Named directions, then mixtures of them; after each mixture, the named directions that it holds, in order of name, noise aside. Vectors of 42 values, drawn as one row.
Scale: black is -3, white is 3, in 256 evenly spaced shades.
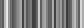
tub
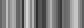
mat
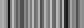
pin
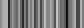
pin, tub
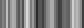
mat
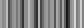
mat, pin, tub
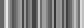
tub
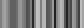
mat, pin, tub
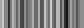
pin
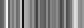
mat, tub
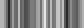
mat, pin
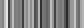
mat, pin, tub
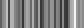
mat, pin, tub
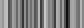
pin, tub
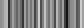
pin, tub
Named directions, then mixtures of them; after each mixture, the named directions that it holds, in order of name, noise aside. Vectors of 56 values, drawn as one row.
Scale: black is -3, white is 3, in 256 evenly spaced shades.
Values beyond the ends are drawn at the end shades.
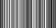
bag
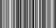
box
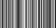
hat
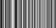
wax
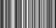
hat, wax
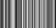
hat, wax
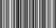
box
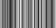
box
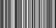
hat, wax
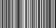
hat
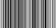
bag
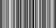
box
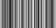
box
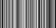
bag, hat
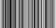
bag, box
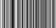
wax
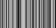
box, hat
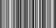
box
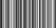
box, wax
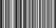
box, wax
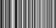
wax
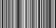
hat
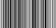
bag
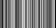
hat, wax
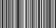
hat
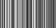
bag, wax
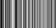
wax
